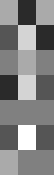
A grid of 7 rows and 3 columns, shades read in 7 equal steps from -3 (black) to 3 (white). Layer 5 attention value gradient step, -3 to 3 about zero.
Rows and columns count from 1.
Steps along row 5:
same same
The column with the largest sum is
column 2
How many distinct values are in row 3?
2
